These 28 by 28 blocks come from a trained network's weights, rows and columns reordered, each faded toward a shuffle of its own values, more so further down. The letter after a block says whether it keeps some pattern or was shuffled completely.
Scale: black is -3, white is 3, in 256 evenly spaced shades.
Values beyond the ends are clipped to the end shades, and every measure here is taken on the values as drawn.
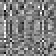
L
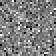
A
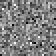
A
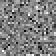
A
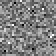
A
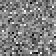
A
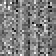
L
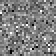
A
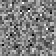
A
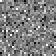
A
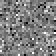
A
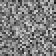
A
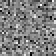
A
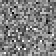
A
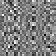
L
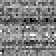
L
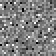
A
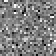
A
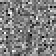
A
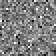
A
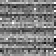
L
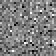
A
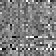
L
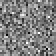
A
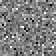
A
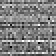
L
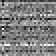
L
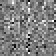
L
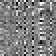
L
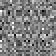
L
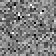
A
